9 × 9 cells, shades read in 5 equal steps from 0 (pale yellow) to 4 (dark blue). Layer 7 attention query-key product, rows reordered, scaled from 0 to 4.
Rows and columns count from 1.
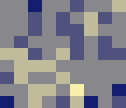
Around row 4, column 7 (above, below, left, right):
1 2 3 3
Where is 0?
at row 8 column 6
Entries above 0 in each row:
9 9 9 9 9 9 9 8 9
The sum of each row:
20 20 20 21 19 15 17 16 22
